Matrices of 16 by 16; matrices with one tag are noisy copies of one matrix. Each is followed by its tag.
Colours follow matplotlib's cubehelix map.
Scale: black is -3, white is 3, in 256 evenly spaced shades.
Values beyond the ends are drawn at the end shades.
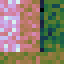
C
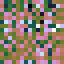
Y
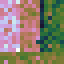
C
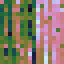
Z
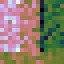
C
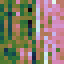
Z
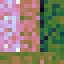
C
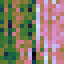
Z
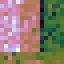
C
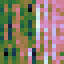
Z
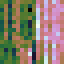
Z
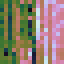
Z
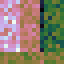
C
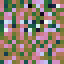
Y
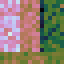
C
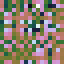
Y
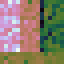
C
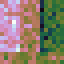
C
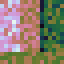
C
